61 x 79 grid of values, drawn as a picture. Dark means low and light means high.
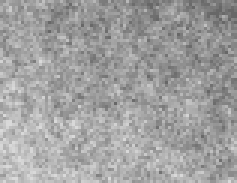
Stripes: none. Ninth with the highest average: bottom left. Slope: up to the bottom left. Average level on the scale: 60%. Odd rows or columns: none.
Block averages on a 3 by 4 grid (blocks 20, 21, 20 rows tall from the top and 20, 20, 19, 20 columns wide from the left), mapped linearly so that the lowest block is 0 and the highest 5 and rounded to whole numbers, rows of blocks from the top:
2110 | 3221 | 5432
